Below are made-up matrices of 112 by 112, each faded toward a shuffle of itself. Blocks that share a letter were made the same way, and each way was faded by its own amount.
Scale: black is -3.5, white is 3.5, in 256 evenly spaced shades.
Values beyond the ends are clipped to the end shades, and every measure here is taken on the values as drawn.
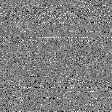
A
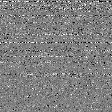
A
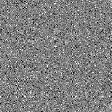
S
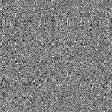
S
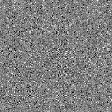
S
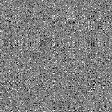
S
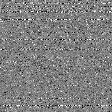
A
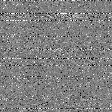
A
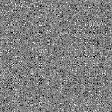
S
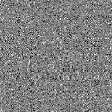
S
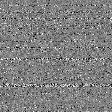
A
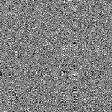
S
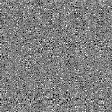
S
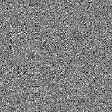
S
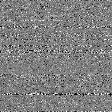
A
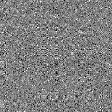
S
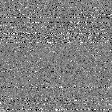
A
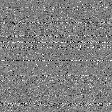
A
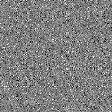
S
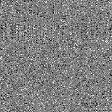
S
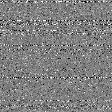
A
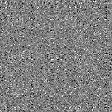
S
